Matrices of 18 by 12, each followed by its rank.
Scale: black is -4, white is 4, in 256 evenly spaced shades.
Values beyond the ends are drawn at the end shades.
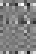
two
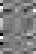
two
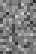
full rank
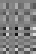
one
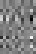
two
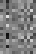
two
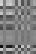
one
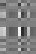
one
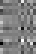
two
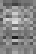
two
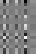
one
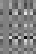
one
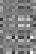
two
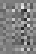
two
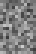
full rank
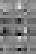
two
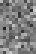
full rank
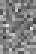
full rank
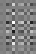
one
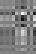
one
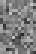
full rank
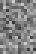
full rank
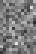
full rank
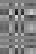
one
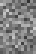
full rank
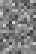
full rank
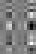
one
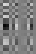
one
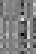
two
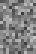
full rank
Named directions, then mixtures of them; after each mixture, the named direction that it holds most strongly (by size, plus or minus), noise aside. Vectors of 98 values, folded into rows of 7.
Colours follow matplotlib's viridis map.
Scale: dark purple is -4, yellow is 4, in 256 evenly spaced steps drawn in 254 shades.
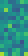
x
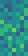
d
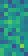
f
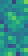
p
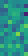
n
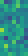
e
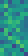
f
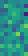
n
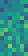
d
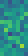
f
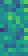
e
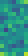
x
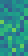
d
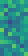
f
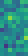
e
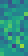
f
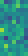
e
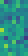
e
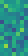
d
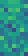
d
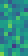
f
